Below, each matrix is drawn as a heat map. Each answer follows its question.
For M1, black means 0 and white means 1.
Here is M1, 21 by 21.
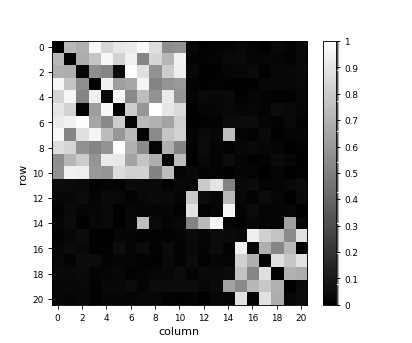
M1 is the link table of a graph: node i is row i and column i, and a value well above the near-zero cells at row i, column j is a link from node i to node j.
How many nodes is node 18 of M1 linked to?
5
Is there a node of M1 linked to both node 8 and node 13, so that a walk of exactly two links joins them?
no
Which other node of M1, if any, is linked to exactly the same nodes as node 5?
node 2
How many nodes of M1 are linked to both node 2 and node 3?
8
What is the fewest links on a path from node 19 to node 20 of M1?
2
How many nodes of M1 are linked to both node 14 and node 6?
1
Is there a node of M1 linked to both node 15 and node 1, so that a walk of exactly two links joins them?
no
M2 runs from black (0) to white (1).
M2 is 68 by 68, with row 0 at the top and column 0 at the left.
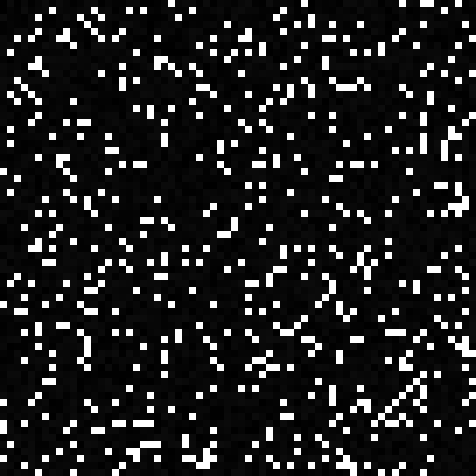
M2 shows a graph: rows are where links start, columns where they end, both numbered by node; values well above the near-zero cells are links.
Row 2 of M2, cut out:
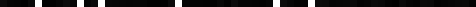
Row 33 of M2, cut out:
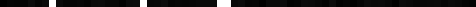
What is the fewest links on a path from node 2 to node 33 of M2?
4
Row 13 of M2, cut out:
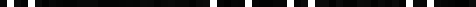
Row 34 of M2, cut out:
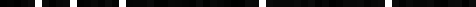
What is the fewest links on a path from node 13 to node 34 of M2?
3
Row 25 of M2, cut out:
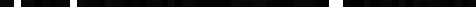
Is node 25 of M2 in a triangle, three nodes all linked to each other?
no
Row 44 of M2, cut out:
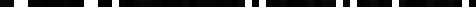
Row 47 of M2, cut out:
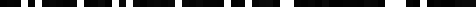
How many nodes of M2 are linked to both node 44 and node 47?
4
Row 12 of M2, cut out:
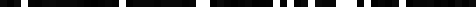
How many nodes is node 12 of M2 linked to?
12
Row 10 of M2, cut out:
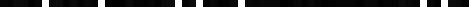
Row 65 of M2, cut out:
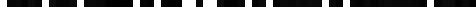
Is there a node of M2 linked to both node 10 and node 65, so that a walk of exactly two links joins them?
yes
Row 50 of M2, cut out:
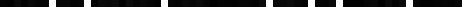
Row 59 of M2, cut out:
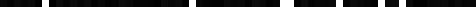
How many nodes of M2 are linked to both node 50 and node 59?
1
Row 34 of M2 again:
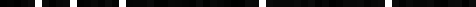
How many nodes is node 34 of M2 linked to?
5
